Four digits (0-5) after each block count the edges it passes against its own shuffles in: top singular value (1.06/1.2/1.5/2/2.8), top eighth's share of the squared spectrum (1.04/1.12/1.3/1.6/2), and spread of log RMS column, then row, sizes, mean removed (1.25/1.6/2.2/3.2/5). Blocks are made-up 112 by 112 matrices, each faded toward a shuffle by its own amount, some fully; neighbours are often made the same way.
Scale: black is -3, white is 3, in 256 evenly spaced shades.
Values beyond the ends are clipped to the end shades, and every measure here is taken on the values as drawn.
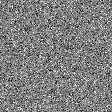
0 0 0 0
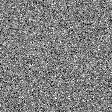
0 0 0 0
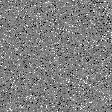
2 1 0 0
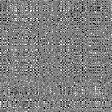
5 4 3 3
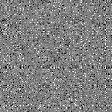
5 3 2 2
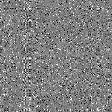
4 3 2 2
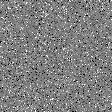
0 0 0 0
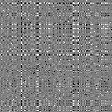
5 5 4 4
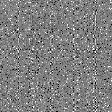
4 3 2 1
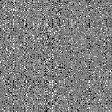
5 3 3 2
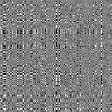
5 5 4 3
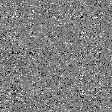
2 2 2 3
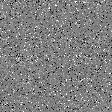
0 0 0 1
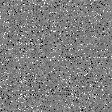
1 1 1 2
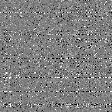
2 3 2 3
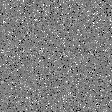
0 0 0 0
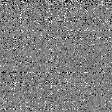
2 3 2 3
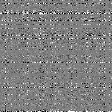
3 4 3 4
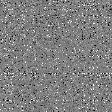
2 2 2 2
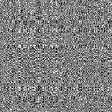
5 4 3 3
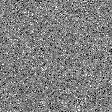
3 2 0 0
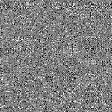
4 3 2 2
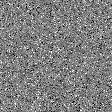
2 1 0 0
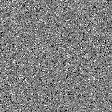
3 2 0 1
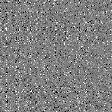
4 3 2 2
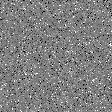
1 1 0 0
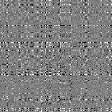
5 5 3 4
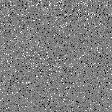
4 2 1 2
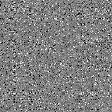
3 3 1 2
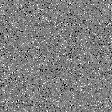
3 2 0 1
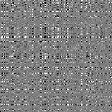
5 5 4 4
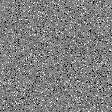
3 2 1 0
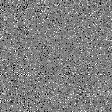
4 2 1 2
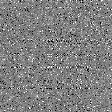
4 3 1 2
